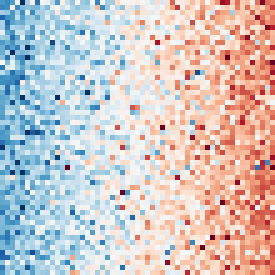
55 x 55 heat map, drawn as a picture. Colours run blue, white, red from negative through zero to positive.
No regular stripes run through it. No row or column stands out. Values rise toward the right. The values follow a bell shape. The grain is fine, like static.
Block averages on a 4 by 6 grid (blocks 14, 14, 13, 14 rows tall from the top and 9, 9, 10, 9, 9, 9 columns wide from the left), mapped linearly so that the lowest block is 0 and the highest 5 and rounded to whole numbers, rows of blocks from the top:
012345 / 012345 / 012345 / 012345
